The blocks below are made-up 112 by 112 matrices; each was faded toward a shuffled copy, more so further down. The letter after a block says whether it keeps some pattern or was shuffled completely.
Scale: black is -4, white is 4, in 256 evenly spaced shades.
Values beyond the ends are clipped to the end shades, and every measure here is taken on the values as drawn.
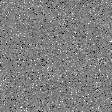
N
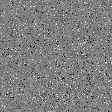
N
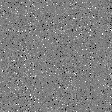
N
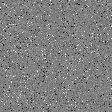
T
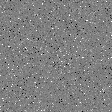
T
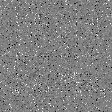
N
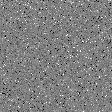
T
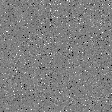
N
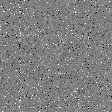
N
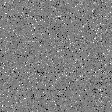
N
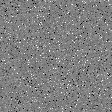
T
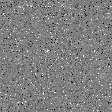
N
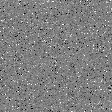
T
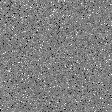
T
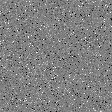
T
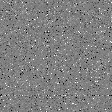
N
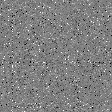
N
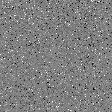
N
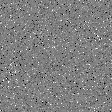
T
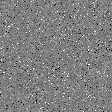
T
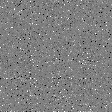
N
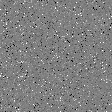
T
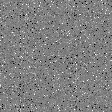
N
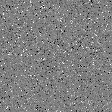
T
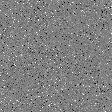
T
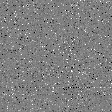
N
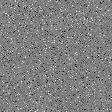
T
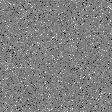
T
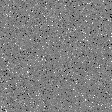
T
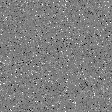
T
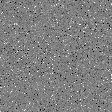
T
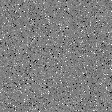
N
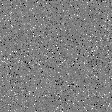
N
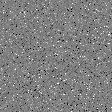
T
